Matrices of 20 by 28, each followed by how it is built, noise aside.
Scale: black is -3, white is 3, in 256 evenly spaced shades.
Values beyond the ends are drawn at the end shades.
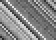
Toeplitz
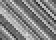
Toeplitz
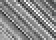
Toeplitz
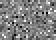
noise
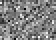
noise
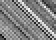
Toeplitz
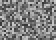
noise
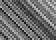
Toeplitz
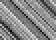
Toeplitz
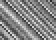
Toeplitz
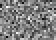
noise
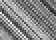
Toeplitz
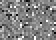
noise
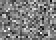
noise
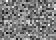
noise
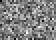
noise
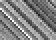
Toeplitz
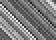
Toeplitz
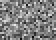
noise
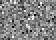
noise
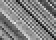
Toeplitz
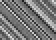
Toeplitz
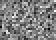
noise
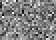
noise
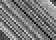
Toeplitz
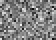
noise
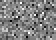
noise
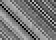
Toeplitz
